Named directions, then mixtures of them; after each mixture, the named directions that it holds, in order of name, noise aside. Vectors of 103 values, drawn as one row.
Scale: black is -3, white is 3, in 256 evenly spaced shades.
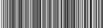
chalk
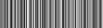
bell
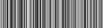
bell, chalk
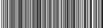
chalk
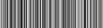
bell, chalk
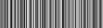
bell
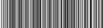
chalk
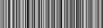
bell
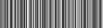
bell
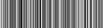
bell, chalk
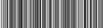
bell, chalk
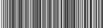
chalk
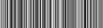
bell, chalk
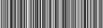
bell, chalk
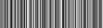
bell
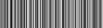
bell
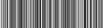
bell, chalk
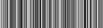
bell, chalk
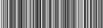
bell, chalk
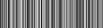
bell, chalk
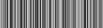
bell, chalk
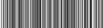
chalk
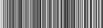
chalk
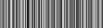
bell
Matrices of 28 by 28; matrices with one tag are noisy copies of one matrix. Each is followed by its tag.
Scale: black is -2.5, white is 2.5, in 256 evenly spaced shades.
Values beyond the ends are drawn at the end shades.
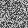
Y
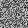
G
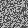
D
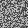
D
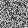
Y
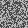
Y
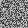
G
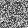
Y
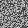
D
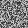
Y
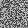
G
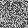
Y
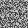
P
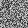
G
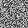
G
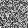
P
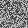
Y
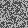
Y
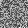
G
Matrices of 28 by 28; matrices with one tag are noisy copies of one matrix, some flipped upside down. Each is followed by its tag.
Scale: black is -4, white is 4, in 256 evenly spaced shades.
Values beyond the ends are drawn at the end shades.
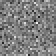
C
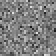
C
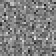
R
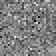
C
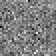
C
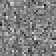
R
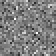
C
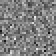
R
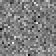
C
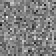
R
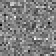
R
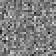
R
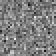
R
